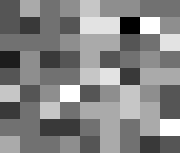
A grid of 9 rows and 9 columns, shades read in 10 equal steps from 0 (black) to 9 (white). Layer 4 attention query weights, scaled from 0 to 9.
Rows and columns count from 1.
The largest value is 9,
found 3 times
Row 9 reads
6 4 4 5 3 6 4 2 3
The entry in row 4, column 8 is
5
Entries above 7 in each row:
0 3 1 0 1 1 0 1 0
